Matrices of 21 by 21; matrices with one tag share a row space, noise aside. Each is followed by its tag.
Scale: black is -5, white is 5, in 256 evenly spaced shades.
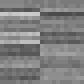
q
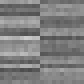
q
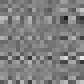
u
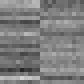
q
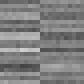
q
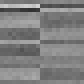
q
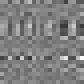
u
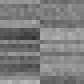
q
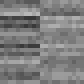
q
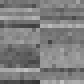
q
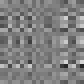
u
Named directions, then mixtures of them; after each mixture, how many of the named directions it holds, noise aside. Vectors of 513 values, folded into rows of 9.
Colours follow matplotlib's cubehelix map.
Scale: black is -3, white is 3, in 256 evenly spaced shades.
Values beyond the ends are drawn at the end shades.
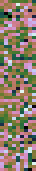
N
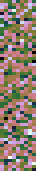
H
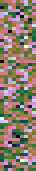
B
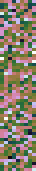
one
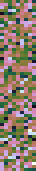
two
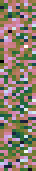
two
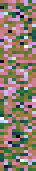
one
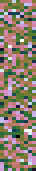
two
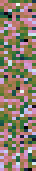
one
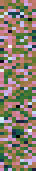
two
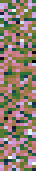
one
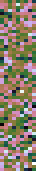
two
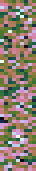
one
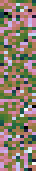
one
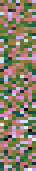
three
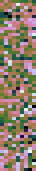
one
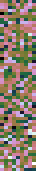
two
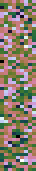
one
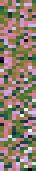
three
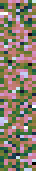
three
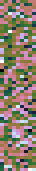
three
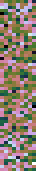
three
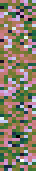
one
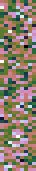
one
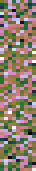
one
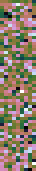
one
